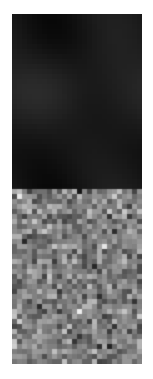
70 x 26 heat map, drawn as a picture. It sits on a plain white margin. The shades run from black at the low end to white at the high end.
It is made of 2 by 1 panels. Panel 1,1: very low, smooth, faint in contrast. Panel 2,1: middling, fine-grained, strong in contrast.
